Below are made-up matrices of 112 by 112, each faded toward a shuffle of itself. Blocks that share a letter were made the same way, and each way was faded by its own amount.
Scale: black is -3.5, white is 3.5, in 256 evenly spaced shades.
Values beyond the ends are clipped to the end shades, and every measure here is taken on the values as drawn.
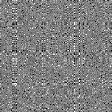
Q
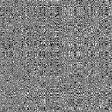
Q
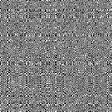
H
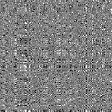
Q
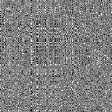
Q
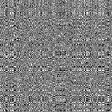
H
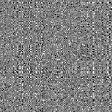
Q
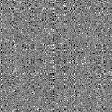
Q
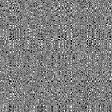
Q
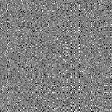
Q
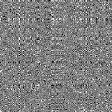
Q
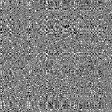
Q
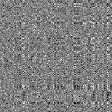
Q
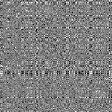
H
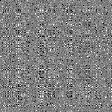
Q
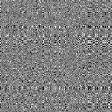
H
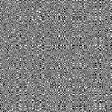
H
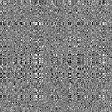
H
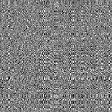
H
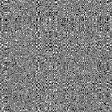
Q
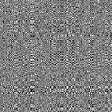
H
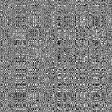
H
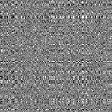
H
